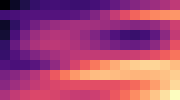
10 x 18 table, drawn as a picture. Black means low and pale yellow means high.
Grain: streaks across. Ninth with the lowest average: top left. Calmest part: bottom left. Mirror symmetry: none. Slope: up to the bottom right. Ninth with the highest average: bottom right.
